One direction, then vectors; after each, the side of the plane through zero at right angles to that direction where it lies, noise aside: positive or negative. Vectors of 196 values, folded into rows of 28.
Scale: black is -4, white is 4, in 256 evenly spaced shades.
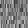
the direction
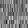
positive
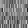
negative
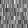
negative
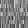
negative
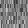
positive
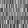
negative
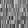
negative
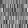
positive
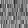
positive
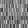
negative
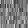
positive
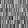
negative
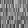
negative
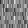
negative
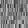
positive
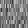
negative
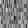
positive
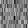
positive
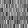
negative
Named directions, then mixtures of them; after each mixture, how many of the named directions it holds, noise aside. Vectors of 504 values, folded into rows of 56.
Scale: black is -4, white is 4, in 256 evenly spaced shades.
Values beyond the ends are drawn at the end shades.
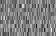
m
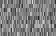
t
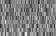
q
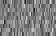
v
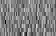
two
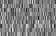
two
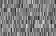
one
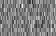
two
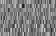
two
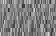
two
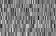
two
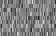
one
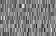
one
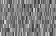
two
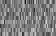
two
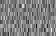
one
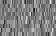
one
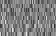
two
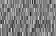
three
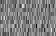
one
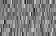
one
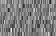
three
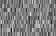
two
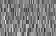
three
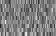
one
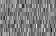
one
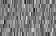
one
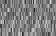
three
